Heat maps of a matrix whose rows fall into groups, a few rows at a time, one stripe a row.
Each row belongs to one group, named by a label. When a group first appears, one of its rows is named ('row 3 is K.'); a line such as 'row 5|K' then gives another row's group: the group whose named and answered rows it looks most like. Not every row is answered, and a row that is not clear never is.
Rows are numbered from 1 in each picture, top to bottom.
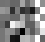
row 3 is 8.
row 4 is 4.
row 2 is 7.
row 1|8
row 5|7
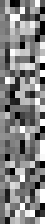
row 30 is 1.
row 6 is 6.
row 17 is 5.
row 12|1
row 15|8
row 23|4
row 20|6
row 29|4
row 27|6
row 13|8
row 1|8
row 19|1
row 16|4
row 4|1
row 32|4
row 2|1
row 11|7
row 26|1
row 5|1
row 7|7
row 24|1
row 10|1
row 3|6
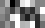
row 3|6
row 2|7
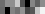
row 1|6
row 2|4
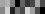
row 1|5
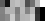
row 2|1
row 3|1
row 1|4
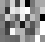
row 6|8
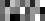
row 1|4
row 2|1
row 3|8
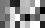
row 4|1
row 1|8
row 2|1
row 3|6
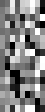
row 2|1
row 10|4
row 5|8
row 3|7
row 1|1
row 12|5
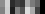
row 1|5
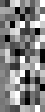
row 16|8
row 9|1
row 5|6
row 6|4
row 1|4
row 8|5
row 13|1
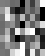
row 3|1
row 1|7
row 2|5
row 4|7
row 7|1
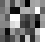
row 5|4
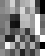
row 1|1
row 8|7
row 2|1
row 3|8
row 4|8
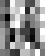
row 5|7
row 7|6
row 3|4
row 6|7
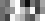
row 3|4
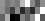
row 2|7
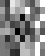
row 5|5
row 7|8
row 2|6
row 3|7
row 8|8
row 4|8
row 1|4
